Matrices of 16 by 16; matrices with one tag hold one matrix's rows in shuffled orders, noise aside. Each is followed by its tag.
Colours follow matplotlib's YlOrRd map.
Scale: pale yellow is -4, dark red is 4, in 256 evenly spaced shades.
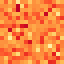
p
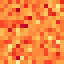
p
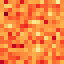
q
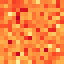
p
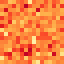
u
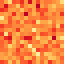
u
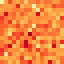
u
